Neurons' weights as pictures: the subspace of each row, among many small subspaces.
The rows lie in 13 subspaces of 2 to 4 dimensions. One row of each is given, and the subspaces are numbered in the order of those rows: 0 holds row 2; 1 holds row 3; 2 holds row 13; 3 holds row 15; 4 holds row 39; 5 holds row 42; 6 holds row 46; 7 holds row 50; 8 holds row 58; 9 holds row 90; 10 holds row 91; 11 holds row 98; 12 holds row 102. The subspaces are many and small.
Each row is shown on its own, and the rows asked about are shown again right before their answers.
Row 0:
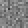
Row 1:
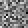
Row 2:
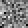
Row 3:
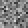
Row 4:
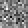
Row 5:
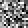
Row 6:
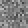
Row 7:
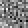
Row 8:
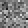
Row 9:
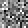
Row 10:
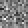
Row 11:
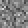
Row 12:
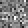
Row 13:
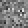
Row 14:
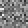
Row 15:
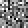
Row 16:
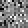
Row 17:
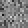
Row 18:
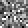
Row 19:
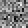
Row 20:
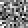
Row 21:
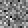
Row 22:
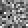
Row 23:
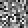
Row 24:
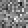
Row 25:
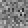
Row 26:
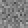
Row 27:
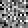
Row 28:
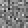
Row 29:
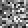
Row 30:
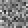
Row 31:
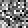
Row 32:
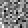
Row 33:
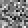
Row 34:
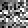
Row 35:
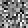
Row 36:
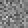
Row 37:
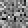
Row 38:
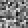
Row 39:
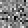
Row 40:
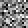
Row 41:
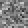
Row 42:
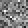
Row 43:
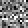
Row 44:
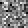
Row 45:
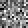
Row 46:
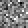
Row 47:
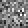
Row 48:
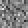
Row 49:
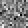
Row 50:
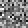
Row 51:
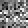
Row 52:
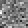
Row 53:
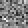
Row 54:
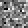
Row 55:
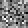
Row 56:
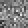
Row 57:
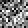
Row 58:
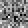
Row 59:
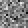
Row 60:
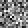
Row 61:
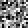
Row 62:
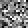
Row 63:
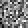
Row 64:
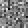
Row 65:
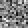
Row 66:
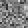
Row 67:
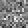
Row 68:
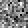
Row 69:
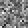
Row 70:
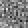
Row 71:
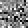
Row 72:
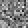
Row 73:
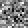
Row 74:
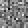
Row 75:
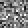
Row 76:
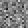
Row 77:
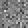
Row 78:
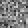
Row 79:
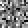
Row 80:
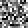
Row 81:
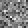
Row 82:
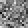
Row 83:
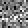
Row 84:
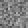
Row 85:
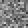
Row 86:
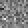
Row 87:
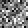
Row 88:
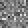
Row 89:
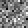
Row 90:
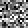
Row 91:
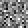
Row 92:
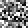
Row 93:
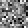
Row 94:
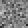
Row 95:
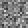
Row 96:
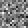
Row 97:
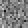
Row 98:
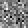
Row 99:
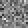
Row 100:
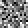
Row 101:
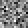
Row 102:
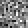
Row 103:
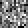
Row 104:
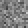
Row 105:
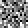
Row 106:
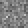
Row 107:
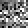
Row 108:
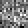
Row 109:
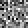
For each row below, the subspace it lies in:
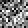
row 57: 9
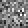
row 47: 2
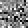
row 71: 4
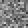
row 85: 0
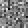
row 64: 3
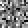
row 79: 12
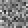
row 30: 5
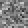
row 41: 8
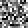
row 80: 9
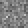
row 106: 8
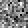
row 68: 6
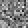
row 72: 10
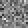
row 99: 7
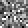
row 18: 0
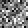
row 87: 9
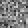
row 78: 12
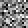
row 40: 5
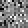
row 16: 7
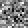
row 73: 8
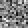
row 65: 7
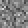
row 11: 1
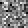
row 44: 8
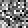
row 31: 10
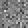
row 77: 11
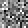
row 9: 11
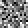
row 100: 2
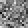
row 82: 8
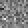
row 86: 11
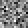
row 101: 1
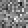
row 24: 6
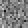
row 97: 1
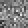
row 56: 8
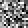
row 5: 0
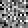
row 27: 12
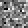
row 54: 2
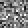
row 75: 8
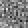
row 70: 12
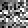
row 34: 4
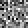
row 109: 3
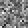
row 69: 5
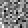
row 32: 1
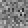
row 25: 2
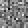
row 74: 3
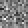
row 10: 11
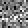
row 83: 9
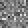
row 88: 10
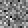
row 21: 5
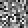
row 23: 10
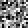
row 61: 12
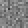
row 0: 3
